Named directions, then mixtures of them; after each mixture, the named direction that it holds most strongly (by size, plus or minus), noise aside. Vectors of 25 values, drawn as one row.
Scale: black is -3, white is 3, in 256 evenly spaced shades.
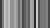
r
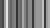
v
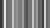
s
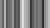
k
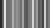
s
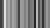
r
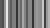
v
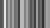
k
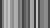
r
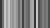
r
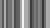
k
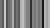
k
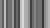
k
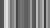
v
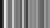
s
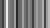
v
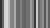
r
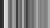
v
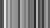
r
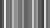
s
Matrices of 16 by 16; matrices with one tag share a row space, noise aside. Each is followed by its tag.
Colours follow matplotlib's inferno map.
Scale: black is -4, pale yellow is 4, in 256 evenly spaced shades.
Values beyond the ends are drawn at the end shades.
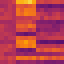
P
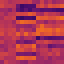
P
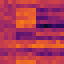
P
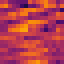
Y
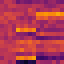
P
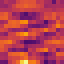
Y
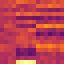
P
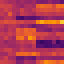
P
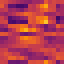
Y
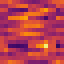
Y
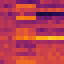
P
